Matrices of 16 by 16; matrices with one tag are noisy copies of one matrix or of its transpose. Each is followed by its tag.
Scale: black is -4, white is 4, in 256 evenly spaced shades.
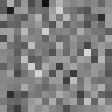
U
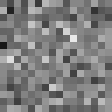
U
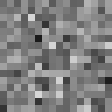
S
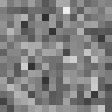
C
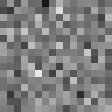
U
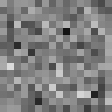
C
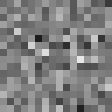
S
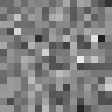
S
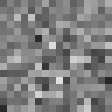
S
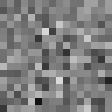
S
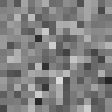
S
